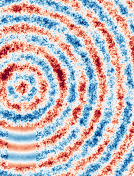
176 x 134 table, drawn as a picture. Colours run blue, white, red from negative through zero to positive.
The bottom left is the smoothest part. Concentric rings centre on the middle left. No overall slope runs across the table. In the bottom left lies a patch that is calmer than the rest.
